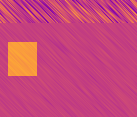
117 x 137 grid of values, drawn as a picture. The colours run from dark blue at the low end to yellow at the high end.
A horizontal seam about 20% of the way down splits the table, and the bottom part is calmer. The ninth with the highest average is the middle left. An odd patch, higher than its surroundings, sits in the middle left. On average the colour sits 50% of the way up the scale.
